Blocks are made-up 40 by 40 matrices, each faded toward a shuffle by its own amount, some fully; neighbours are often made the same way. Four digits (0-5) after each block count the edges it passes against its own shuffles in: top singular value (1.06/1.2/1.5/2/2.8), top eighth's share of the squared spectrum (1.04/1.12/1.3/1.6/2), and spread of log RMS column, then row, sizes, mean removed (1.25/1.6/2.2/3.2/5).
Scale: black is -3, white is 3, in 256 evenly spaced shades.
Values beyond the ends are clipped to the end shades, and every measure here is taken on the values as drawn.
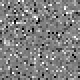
0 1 0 0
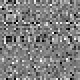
4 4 1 2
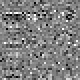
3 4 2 2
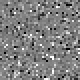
0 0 0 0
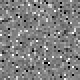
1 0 0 0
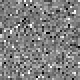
2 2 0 1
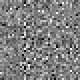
3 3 2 1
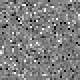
0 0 0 0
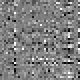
4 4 3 2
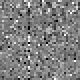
3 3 1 0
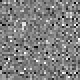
3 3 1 1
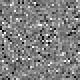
0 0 0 0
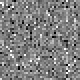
3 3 1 0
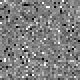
2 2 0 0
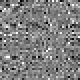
3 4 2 2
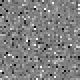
1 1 0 0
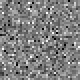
0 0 0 0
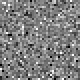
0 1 0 0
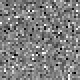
0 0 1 0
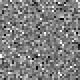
0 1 0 0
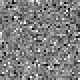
1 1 0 0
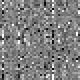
4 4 3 1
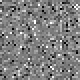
2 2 0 0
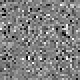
3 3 2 2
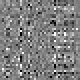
4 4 3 2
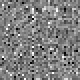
3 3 1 0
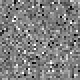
2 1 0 0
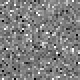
0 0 0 0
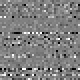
3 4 0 3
